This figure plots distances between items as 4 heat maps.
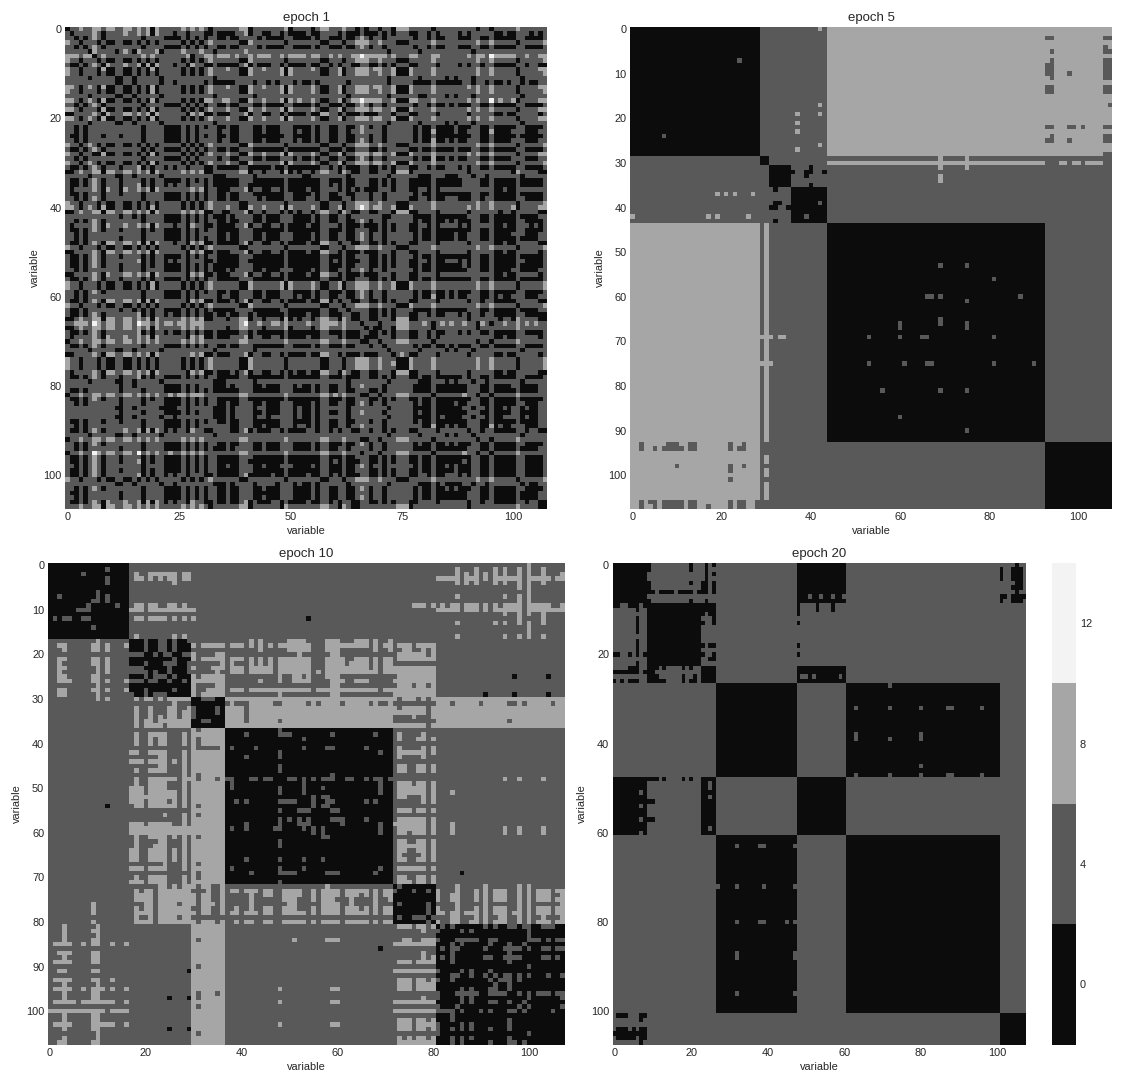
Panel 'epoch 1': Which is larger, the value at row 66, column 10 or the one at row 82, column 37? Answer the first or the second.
the first
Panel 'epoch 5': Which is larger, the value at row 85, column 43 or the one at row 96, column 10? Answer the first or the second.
the second
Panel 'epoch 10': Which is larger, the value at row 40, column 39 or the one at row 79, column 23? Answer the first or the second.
the second
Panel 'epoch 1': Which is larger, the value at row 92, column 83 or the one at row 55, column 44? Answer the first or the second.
the first
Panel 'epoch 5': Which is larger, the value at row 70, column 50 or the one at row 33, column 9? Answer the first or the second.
the second
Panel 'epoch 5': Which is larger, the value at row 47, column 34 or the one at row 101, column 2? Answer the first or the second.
the second
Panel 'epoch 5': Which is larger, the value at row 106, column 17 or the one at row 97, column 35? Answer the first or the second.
the first
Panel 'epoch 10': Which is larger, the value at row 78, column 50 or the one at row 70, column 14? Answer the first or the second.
the first
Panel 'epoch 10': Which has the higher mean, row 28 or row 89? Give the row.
28
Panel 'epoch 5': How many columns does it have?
108
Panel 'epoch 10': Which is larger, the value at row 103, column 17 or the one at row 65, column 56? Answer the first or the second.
the first
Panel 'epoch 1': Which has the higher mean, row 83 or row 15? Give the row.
15
